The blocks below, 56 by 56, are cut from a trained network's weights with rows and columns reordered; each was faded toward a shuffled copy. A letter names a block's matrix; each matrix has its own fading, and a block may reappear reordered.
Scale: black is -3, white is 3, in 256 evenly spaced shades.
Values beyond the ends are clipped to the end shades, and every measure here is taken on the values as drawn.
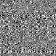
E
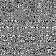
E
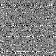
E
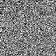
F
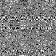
E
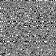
E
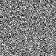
F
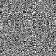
F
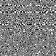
E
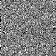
F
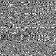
E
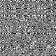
E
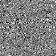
E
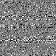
E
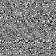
E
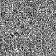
F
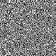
F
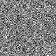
F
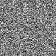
F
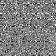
E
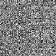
F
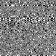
E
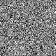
F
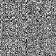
F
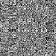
F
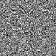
F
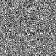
F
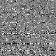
E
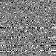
E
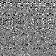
E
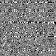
E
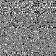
E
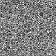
F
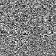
F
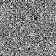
F
